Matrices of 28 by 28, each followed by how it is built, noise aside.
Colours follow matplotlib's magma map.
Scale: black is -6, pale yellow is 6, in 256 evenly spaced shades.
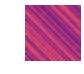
Toeplitz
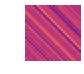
Toeplitz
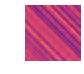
Toeplitz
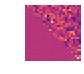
upper triangular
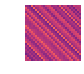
Toeplitz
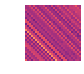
Toeplitz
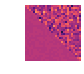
upper triangular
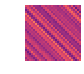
Toeplitz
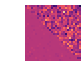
upper triangular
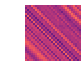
Toeplitz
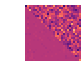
upper triangular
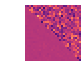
upper triangular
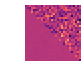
upper triangular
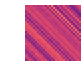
Toeplitz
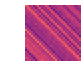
Toeplitz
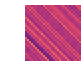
Toeplitz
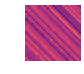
Toeplitz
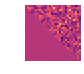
upper triangular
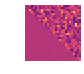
upper triangular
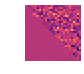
upper triangular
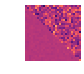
upper triangular
